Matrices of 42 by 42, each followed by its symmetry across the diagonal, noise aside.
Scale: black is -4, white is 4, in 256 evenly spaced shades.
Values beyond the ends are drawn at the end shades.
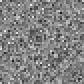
symmetric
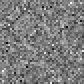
symmetric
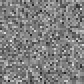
antisymmetric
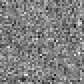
antisymmetric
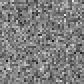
neither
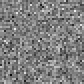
antisymmetric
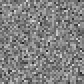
neither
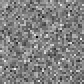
symmetric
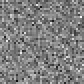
antisymmetric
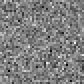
neither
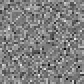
symmetric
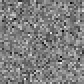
neither
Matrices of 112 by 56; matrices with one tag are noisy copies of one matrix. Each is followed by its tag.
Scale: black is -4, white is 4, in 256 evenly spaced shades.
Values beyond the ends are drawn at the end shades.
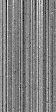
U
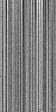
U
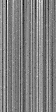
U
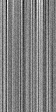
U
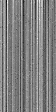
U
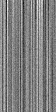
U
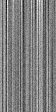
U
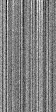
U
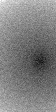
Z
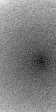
Z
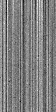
U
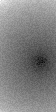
Z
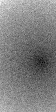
Z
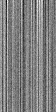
U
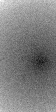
Z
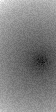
Z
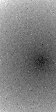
Z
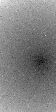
Z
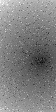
Z
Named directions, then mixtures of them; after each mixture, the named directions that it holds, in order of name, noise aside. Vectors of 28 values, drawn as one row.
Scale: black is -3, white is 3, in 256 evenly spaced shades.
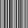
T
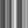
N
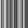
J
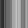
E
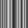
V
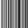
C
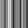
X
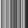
C, J, X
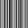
T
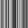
N, T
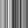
C, E, X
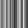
J, V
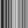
C, E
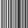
C
